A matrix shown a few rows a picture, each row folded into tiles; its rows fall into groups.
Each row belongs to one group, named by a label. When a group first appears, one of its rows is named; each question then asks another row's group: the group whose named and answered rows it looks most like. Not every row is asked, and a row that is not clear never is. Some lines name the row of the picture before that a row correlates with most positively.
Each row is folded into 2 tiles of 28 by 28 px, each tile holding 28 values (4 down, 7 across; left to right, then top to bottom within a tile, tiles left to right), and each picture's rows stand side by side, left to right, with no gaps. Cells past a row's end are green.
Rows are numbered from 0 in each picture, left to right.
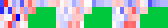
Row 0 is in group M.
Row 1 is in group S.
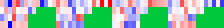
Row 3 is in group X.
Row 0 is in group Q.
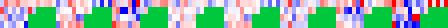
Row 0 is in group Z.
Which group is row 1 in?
X
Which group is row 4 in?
X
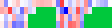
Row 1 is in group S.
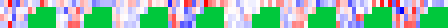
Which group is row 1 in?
S
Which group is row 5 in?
S
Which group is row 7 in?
S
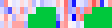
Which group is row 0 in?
S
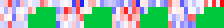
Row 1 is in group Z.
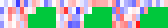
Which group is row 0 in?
Z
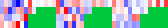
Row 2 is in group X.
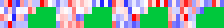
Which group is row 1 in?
X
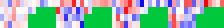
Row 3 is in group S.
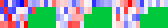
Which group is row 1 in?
S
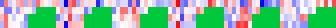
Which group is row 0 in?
S
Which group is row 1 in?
Q
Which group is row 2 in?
Z
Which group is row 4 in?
S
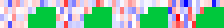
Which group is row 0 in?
Q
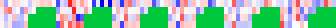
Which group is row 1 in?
X
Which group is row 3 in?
Q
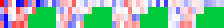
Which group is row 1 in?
M
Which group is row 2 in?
X
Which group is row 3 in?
S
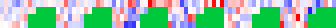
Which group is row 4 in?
M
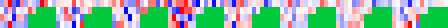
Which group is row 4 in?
Q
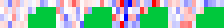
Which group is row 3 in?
S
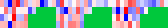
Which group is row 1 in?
S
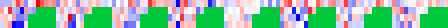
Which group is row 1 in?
M
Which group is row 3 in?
Q
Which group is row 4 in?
X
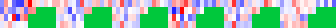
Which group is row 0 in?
M
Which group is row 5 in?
X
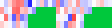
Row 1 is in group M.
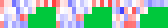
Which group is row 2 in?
S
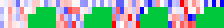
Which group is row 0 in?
Z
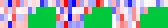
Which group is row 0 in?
Q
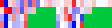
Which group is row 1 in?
M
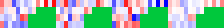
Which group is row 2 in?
X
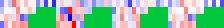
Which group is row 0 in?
X
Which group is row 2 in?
Z
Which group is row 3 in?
X
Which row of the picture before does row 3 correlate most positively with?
2
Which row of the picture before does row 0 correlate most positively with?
2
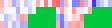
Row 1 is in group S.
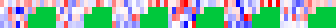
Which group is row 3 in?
M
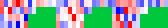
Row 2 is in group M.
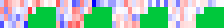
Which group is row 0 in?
Z
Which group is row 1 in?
S
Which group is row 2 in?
X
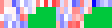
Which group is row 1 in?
S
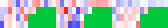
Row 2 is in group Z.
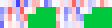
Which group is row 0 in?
Z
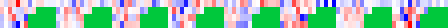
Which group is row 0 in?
M
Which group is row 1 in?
Z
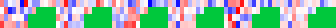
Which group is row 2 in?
S
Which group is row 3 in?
Q
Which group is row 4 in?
M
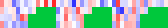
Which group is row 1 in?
Z
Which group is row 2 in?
S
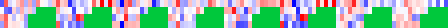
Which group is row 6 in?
M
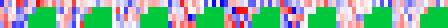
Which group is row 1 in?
M
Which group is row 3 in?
X
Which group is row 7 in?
Z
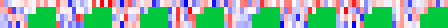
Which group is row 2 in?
Q
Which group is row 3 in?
Z
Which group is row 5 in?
Z
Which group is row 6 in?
M
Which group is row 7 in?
Z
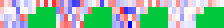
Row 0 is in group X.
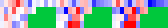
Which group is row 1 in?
S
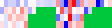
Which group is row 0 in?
Z
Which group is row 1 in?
Q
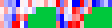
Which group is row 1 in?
S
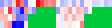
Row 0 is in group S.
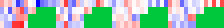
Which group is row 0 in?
S
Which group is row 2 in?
X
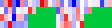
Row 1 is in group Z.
